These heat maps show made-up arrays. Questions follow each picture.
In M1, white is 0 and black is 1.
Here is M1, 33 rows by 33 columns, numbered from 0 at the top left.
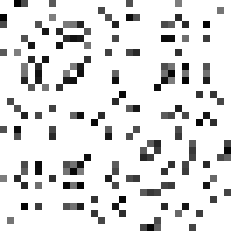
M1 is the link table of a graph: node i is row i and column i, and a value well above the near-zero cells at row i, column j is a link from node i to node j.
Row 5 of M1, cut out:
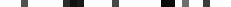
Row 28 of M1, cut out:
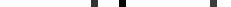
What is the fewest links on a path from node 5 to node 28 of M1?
5
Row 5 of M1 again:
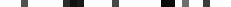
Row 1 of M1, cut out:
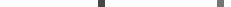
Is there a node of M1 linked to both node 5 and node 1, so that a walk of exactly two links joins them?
no
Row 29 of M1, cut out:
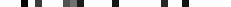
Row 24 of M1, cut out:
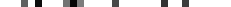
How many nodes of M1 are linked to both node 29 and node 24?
8
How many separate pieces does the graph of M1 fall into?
1
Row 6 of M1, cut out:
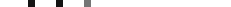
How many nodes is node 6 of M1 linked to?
3
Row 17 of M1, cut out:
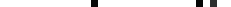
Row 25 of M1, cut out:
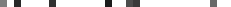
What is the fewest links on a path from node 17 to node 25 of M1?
2
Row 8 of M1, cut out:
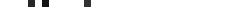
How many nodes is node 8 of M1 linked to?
3
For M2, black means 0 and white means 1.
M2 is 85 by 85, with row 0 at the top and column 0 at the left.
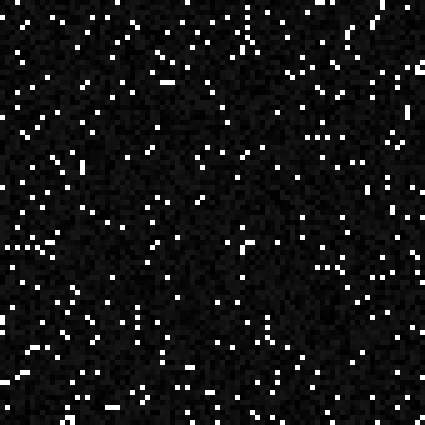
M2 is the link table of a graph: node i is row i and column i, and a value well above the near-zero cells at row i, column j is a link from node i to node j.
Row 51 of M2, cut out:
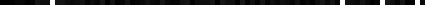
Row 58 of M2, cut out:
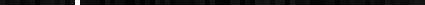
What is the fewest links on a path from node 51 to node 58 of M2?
5
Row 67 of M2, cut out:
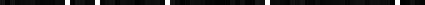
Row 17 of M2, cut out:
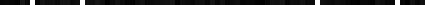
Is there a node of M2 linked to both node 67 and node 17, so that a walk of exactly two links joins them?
yes
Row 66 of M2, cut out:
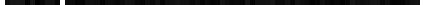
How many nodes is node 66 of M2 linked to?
3
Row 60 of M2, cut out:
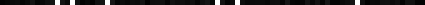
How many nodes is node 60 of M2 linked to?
6
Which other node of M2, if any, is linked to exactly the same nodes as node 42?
node 26
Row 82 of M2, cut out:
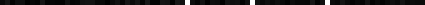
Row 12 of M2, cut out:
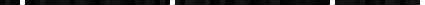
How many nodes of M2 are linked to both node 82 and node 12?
0
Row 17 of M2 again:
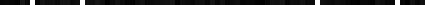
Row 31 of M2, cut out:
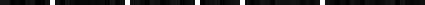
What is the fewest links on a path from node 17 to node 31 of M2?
3
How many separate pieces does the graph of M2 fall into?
2
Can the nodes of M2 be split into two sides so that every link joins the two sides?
no
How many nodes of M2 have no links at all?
1
